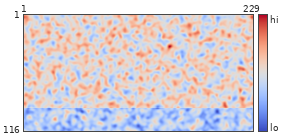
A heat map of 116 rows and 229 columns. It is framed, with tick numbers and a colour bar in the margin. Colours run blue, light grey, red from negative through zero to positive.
Lone odd cells: none. Grain: blotchy. Seam: horizontal, 80% of the way down, the top part higher. Stripes: none. Average level on the scale: 50%.
